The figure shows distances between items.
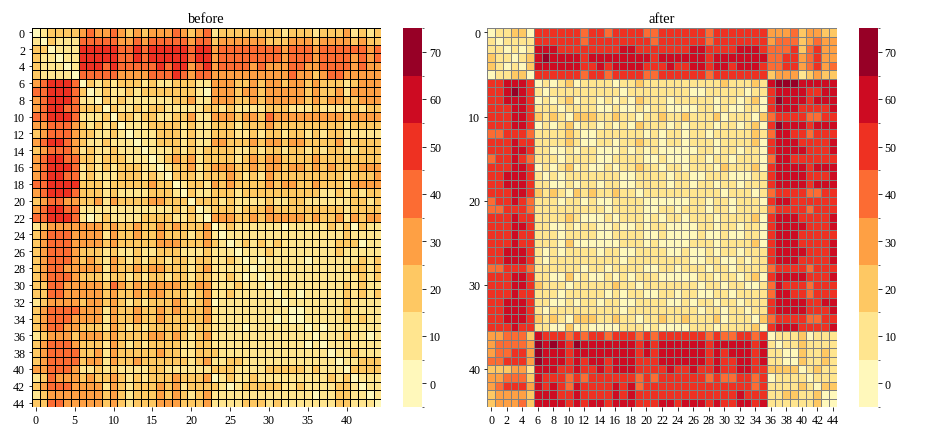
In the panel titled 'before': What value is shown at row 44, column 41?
10
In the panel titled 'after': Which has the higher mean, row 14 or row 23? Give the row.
23
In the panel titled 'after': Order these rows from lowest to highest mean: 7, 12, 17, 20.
20, 12, 17, 7
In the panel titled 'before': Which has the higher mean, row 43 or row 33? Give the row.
33
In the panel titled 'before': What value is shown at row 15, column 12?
10
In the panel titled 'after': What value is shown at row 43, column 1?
30
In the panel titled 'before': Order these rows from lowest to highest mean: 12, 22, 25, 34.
12, 34, 25, 22
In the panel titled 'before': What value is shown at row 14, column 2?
40
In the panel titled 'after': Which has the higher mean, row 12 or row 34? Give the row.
34
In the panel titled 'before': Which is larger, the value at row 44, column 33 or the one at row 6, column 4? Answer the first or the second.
the second
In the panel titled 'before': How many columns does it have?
45
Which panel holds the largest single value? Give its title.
after
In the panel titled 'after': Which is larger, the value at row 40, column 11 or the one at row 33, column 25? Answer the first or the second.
the first
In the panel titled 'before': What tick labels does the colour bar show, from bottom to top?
0, 10, 20, 30, 40, 50, 60, 70
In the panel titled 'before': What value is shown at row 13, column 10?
10
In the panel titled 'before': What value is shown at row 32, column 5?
30
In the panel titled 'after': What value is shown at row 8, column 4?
60
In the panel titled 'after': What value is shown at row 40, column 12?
50
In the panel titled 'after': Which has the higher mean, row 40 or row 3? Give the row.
3
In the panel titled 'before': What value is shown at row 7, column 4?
50
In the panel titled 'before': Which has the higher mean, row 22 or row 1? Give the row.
1
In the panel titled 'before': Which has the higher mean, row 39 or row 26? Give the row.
39
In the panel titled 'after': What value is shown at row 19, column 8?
20
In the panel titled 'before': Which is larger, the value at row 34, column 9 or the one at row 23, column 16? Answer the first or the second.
the second
